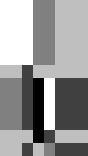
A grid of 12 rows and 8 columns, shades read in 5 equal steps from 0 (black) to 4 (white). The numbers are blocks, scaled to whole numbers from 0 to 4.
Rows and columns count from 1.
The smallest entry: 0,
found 5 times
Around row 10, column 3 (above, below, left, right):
1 3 2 0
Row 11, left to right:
3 3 3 0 1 3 3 3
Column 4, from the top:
2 2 2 2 2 3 0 0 0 0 0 3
